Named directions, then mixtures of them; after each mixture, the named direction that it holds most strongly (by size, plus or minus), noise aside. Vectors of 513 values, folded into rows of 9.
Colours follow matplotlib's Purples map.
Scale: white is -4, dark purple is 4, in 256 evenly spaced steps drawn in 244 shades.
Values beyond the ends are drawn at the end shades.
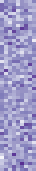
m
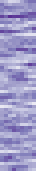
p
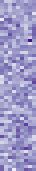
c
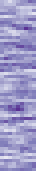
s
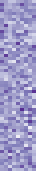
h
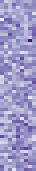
c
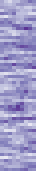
s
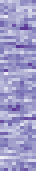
s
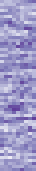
s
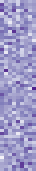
m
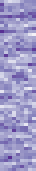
p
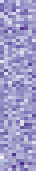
m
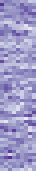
s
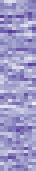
p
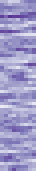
p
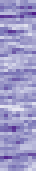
s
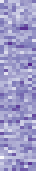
m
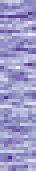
p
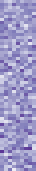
c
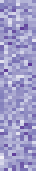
m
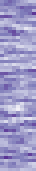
s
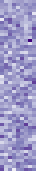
c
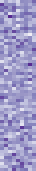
m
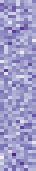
m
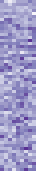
c
